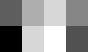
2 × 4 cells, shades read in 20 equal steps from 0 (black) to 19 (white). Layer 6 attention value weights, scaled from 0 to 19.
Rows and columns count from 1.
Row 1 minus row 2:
7 -3 -3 4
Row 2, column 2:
16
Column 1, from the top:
7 0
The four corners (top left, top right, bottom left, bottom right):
7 10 0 6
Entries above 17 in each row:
0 1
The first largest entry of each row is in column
3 3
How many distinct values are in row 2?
4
